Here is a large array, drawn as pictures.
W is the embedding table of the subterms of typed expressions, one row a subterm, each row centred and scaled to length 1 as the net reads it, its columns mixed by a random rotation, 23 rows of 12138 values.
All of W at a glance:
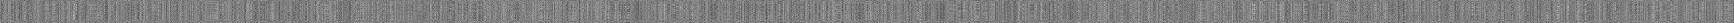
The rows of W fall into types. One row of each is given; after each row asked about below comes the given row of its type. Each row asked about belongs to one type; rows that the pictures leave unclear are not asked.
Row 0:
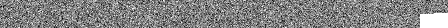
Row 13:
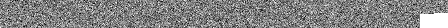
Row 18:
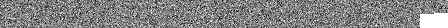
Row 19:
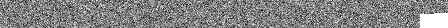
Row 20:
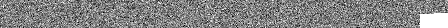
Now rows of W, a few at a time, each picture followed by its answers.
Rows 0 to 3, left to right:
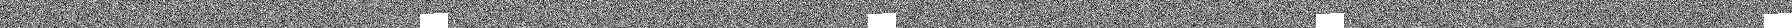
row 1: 19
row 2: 20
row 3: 19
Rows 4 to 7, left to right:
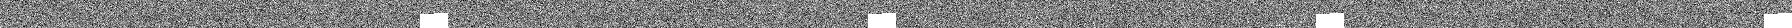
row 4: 13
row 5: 13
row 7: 13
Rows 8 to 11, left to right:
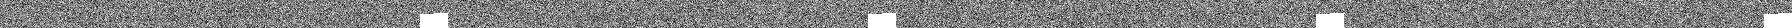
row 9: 13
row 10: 0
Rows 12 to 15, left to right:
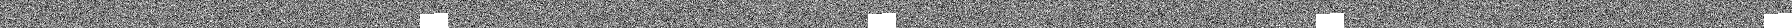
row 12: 18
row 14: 18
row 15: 18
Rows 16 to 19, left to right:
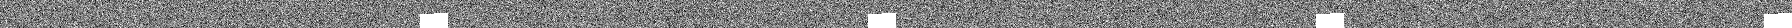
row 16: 19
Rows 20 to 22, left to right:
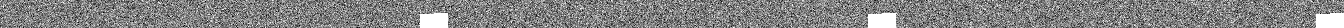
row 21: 0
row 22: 19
